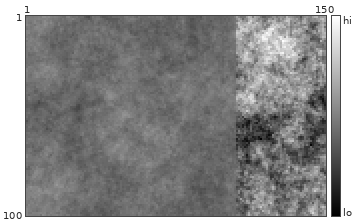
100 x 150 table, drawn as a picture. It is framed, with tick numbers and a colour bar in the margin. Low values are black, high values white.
No regular stripes run through it. The top right is the ninth with the highest average. The halves do not mirror each other. The left part is calmer, up to a seam about 70% of the way across. The values are skewed, with a long tail toward high values.
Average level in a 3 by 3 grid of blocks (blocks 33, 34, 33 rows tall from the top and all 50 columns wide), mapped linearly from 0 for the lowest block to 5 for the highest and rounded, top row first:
105 / 011 / 101
